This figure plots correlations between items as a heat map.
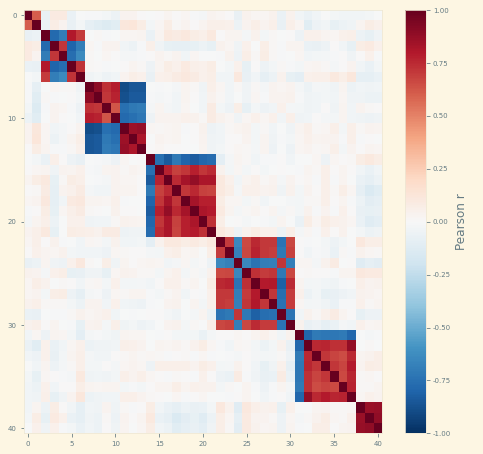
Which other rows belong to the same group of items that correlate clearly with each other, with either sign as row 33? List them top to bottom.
31, 32, 34, 35, 36, 37
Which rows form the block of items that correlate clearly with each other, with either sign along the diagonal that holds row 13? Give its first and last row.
7 to 13
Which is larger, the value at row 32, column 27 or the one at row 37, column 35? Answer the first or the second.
the second
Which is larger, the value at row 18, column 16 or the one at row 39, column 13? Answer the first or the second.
the first
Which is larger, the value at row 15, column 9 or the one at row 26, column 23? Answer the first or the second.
the second
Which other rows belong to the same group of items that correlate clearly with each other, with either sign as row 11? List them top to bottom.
7, 8, 9, 10, 12, 13
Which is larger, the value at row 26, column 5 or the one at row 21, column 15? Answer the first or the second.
the second
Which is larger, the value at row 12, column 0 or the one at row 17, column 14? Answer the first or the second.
the first
